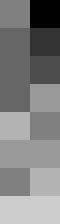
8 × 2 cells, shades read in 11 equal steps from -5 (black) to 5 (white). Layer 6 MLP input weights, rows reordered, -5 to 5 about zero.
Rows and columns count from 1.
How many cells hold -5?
1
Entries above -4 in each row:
1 2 2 2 2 2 2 2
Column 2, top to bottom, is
-5 -3 -2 1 0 1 2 3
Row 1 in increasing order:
-5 0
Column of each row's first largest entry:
1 1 1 2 1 1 2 1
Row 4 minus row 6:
-2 0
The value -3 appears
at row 2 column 2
